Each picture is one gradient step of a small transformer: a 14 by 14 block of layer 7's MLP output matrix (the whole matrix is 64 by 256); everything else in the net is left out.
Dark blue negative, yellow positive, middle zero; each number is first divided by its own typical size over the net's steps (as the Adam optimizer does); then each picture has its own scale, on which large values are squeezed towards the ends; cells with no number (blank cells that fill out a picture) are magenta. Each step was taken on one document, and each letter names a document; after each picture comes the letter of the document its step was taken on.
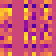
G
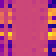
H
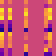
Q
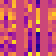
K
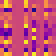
G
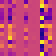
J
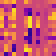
K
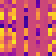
K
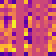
K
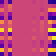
H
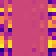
H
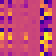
J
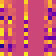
Q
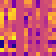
K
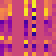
G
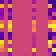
H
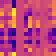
K
